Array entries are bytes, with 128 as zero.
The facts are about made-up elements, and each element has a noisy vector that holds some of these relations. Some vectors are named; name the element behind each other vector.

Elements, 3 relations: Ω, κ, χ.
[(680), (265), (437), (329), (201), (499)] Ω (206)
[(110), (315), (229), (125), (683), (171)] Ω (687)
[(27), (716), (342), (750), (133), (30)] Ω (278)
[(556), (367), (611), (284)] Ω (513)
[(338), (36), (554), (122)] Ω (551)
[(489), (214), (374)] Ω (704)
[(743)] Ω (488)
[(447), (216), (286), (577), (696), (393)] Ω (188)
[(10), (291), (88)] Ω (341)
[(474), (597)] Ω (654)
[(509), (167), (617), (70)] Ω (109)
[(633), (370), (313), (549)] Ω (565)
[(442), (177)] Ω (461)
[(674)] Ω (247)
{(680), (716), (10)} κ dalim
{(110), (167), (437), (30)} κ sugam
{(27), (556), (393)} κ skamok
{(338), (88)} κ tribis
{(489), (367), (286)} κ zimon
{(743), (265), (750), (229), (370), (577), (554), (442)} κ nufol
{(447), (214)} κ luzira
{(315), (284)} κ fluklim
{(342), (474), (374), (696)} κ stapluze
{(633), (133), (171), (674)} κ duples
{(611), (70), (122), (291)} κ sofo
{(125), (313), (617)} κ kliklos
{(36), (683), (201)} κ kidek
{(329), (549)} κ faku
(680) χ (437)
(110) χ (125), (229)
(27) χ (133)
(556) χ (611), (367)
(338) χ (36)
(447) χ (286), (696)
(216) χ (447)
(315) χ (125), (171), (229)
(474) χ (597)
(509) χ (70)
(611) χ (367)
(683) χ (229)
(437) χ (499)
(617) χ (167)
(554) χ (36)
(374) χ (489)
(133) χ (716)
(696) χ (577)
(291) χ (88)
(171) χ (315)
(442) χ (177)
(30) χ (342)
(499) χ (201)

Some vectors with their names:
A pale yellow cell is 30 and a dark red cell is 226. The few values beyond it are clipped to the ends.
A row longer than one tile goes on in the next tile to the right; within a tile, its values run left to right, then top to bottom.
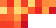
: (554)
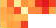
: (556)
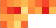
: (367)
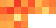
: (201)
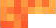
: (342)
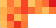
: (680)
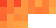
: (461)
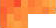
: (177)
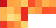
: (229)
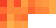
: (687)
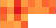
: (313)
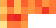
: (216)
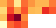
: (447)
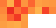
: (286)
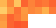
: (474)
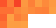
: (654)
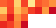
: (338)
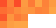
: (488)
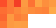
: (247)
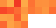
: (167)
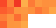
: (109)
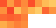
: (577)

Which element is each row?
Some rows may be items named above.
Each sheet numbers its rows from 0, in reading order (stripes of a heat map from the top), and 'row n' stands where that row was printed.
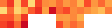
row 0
(554)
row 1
(70)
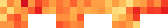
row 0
(27)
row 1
(750)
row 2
(110)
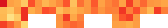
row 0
(229)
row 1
(442)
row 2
(286)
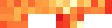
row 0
(750)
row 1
(315)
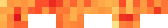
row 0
(617)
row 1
(743)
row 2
(216)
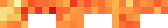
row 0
(683)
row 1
(393)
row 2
(291)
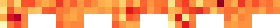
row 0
(696)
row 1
(743)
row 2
(125)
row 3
(437)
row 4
(393)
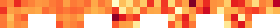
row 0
(674)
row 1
(10)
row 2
(171)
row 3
(133)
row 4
(499)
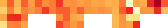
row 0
(216)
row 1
(88)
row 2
(611)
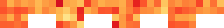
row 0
(214)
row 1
(229)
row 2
(716)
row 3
(122)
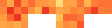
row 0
(286)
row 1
(30)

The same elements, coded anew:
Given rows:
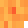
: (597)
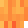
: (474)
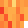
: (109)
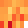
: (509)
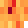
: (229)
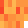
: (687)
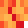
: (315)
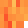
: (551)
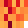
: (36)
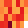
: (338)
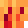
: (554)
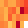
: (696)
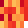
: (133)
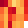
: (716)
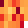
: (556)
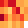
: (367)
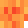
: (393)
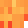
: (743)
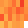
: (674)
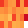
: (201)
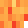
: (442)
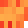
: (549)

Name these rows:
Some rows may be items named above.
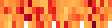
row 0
(437)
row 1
(133)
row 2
(509)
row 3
(36)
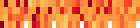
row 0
(447)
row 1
(554)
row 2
(437)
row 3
(286)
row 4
(313)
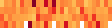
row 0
(122)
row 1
(447)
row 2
(342)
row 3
(291)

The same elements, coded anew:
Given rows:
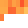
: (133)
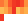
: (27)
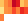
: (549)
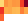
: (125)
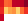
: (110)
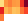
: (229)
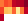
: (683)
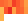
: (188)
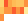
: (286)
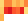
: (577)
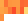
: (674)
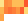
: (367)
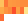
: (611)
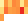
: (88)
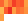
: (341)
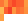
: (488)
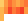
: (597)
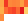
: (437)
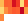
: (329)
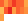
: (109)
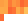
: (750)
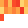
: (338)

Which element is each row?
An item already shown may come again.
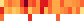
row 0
(229)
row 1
(556)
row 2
(313)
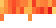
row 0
(284)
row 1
(437)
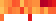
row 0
(214)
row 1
(315)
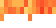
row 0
(489)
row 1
(284)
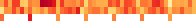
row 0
(447)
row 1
(315)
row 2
(437)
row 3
(489)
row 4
(216)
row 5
(509)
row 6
(716)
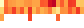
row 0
(36)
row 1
(171)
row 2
(447)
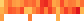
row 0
(167)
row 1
(509)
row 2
(499)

